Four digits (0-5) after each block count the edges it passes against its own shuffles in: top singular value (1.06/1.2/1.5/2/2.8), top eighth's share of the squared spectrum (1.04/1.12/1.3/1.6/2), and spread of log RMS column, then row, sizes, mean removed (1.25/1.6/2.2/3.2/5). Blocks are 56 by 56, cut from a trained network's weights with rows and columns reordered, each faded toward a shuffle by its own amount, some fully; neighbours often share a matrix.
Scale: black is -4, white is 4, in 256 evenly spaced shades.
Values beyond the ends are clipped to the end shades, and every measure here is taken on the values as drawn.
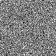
1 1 0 0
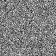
0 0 0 0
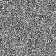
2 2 0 0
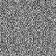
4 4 2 1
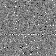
2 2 0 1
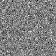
3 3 2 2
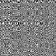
3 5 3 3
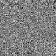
3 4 1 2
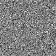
0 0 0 0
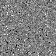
1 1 0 0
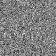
2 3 1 1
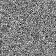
0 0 0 0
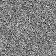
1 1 0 0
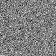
1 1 0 0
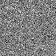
0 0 0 0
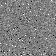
1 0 0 0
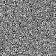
2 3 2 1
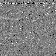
3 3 0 1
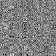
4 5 2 1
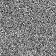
0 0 0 0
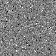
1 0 0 0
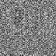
3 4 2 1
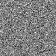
2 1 0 0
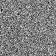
0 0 0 0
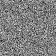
0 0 0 0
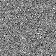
1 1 0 0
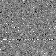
2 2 0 1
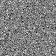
1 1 0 0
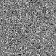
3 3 1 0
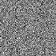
3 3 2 1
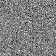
1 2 1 0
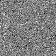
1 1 0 0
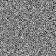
3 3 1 1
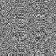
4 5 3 2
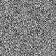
3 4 1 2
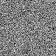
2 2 0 0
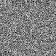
3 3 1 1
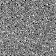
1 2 0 0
